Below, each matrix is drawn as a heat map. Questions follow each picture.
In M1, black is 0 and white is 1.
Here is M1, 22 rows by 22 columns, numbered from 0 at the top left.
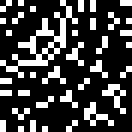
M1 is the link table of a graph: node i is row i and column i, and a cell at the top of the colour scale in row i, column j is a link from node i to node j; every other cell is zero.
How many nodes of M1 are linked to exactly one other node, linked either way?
0
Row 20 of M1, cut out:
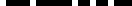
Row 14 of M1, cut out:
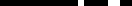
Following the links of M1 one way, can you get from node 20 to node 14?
yes
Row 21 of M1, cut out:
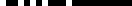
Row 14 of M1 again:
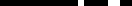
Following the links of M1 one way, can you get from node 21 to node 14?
yes
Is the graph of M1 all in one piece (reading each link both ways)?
yes
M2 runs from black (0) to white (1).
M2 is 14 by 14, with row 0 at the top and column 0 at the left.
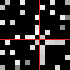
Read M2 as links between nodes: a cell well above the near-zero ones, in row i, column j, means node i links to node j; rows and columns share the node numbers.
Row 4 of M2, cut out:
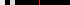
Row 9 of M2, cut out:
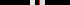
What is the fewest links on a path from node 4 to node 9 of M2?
4
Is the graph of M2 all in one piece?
yes
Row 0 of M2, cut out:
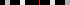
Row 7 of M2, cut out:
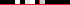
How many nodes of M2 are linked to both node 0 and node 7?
0
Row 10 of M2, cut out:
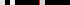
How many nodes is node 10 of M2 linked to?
3
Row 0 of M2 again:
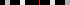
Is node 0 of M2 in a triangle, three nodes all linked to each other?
no
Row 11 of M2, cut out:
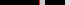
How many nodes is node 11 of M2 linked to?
2
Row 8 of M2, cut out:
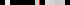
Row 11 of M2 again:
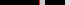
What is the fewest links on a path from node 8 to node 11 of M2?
1
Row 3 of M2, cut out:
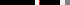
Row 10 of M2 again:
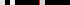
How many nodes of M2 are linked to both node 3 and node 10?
0
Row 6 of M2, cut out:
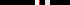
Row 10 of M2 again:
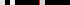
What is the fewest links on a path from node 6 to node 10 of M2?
3
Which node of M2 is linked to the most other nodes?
node 8
